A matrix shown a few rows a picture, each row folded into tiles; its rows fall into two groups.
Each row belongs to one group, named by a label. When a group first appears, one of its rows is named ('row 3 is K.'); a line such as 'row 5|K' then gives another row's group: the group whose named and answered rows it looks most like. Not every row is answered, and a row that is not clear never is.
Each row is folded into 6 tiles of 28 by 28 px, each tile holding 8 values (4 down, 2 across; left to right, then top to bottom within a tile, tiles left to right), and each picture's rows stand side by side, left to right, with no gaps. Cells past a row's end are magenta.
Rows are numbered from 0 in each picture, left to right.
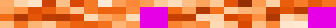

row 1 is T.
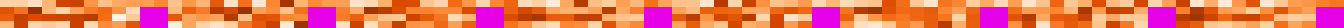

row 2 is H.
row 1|H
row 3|T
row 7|T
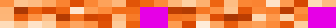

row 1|T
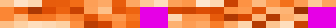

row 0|H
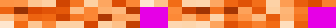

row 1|H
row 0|H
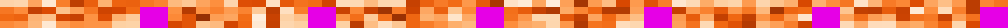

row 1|T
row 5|H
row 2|T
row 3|T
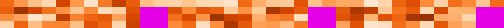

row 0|H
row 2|T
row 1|T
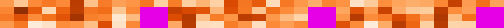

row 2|T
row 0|T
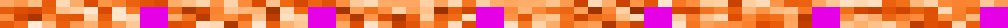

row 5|H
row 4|H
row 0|T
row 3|H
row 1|T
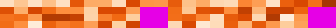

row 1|T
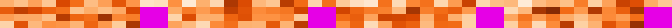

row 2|T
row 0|H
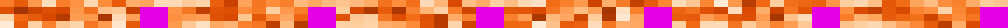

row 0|H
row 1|H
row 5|H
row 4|T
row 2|H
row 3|T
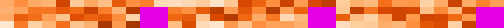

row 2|H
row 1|T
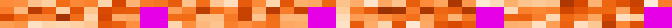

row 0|T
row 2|H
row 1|T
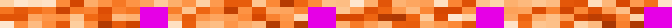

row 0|H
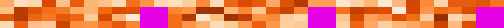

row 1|T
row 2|T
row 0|T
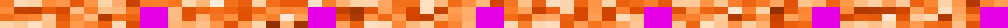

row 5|H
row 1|H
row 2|T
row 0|H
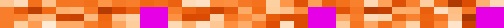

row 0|T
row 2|H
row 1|H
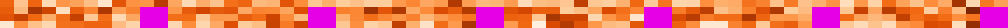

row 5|H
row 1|H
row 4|T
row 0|T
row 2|H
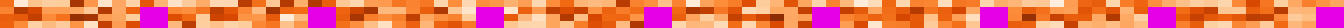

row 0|T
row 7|T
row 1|T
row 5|T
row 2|T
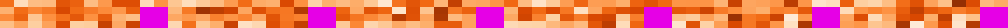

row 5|H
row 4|H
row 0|H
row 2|T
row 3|H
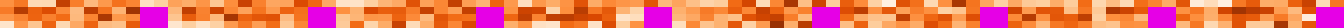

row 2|H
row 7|H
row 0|H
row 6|T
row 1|H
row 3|T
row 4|H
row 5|H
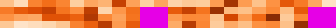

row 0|H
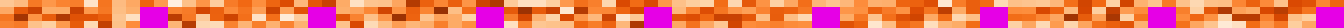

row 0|T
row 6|T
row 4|T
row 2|T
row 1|T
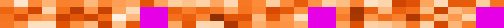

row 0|T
